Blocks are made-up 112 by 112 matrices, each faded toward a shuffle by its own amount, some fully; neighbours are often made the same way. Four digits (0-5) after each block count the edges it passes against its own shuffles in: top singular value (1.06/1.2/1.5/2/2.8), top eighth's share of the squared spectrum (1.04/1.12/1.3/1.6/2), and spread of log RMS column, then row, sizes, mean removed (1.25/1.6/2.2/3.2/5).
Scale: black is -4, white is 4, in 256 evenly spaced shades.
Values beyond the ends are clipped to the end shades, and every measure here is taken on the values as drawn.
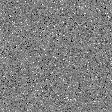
2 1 0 0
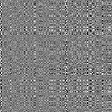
5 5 4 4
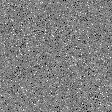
0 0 0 0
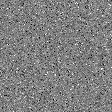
0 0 0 0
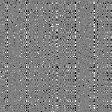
5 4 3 3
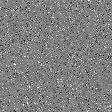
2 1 0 0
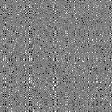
5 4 3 3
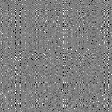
5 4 3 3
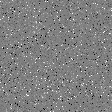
0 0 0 0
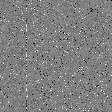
2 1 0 0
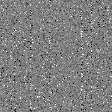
2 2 2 0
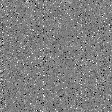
2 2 2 0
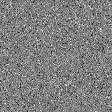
2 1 0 0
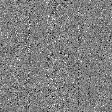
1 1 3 0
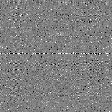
5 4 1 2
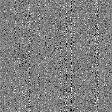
2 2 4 0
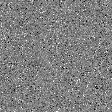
0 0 1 0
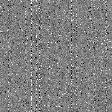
2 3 3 0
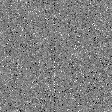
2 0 1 0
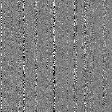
3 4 4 0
